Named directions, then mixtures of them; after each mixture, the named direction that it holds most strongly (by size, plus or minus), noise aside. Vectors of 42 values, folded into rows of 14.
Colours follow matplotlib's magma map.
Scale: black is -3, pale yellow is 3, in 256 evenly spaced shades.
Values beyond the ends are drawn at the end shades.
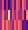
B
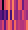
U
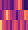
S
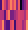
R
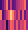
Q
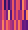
B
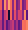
B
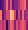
Q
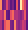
R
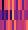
U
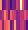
R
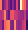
R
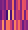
B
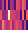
B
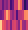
S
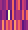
B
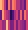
Q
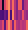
U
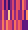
B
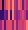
U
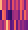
Q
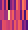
B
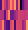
R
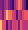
S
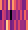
Q
